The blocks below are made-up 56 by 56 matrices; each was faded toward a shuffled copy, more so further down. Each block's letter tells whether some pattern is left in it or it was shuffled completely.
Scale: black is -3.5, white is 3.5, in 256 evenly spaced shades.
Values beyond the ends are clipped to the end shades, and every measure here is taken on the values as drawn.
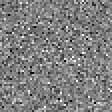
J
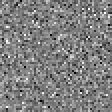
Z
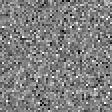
Z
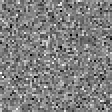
J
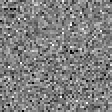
Z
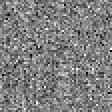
Z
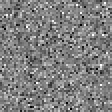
J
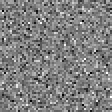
Z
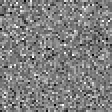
Z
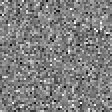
Z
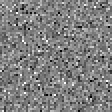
J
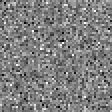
Z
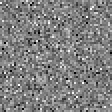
J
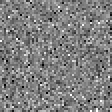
Z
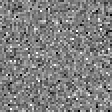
Z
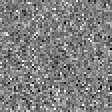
Z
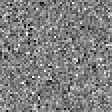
J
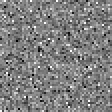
J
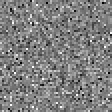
J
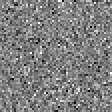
J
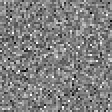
J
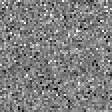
J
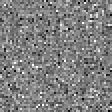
Z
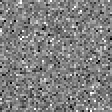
J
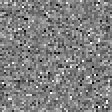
Z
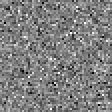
Z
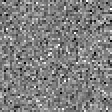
Z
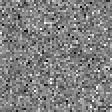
J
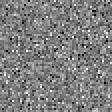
J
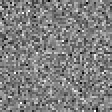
Z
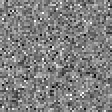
Z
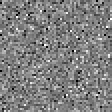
Z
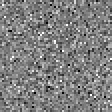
Z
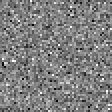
J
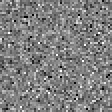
J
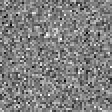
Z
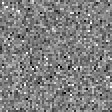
Z
